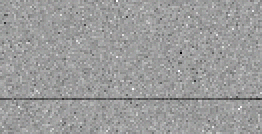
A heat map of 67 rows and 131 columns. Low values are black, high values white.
Odd lines: row 50. Average level on the scale: 60%. Histogram: skewed, a long tail of low values. Slope: none. Mirror symmetry: none. Stripes: none.
